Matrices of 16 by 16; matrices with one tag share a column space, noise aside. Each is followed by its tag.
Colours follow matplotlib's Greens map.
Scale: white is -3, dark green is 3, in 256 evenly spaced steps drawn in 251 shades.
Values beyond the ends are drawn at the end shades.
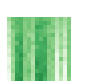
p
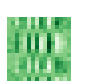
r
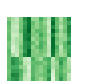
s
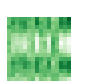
r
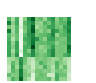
s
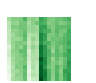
p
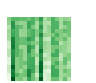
p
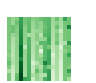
p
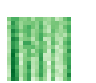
p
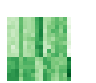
s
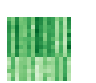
s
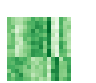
s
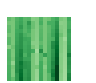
p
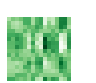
r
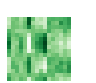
r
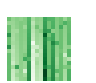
p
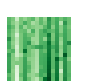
p
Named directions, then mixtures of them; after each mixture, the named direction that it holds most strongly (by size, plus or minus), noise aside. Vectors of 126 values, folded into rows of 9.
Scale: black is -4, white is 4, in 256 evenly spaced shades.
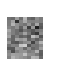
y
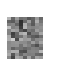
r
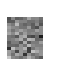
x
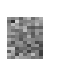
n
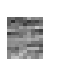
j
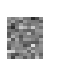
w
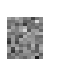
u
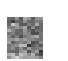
y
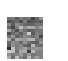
w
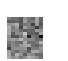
x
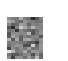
w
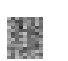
r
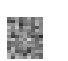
x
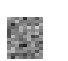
y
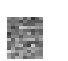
w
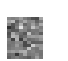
w
